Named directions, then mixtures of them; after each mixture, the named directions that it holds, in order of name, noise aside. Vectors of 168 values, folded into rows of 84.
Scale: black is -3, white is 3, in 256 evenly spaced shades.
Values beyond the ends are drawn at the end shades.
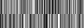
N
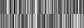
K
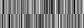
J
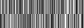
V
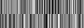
N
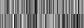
K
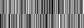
J, N, V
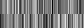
K, N, V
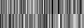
J, K, N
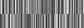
J, V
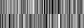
J, N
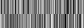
V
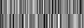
K, N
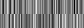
J, K, V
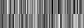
J, K, N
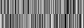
V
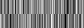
V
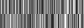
V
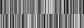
J, K, V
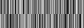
V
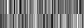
K, N, V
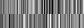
J, N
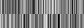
N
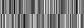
K, N, V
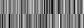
J, N
